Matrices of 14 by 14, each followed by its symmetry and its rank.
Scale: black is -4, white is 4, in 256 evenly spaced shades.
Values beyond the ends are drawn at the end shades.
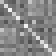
symmetric, full rank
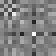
symmetric, rank two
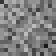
symmetric, full rank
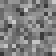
antisymmetric, full rank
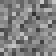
neither, full rank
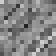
symmetric, full rank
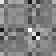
symmetric, rank two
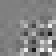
symmetric, rank two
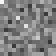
symmetric, full rank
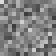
symmetric, full rank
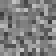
antisymmetric, full rank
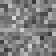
neither, full rank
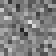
antisymmetric, full rank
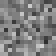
antisymmetric, full rank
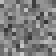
neither, full rank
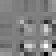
symmetric, rank two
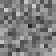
neither, full rank
